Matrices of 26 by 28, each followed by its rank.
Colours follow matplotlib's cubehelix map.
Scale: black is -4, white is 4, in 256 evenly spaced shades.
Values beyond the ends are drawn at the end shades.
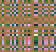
one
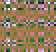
two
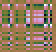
one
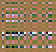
one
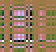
one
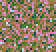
full rank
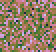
full rank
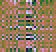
two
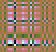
one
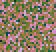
full rank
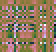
two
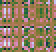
two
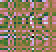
two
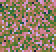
full rank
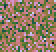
full rank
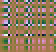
one
